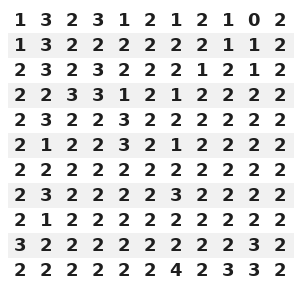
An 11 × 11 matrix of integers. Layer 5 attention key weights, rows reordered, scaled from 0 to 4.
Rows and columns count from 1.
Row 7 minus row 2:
1 -1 0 0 0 0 0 0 1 1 0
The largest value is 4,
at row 11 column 7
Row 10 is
3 2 2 2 2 2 2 2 2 3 2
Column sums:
21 25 23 25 22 22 22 21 21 20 22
